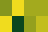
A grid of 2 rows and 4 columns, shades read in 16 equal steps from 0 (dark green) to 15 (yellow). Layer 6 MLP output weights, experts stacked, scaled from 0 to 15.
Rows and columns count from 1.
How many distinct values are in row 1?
3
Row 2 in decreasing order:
15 12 9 0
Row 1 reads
8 15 10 10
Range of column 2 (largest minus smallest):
15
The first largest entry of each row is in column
2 1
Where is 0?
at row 2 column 2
